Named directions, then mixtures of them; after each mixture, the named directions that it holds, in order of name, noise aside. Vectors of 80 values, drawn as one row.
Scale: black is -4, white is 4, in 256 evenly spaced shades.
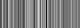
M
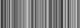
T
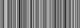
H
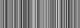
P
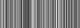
P, T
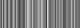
H, M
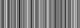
H, T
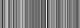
M, P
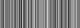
H, P, T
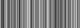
H, T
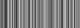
H, P, T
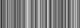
H, M, T
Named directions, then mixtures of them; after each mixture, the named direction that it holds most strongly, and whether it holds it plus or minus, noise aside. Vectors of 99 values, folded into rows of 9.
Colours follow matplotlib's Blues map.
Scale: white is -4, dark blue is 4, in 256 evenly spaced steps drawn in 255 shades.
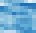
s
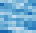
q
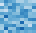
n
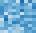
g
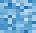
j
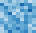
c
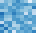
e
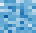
n, plus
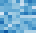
g, minus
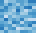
n, minus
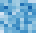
c, plus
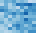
s, plus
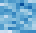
q, minus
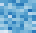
q, minus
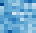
s, minus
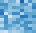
g, plus
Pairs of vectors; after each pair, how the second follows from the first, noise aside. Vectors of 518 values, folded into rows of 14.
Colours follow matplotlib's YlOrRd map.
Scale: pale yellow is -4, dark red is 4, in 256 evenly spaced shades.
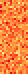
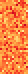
shuffled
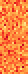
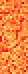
shuffled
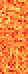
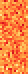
shuffled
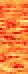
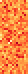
shuffled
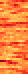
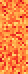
shuffled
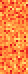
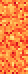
shuffled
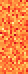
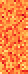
shuffled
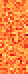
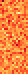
shuffled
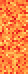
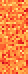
shuffled
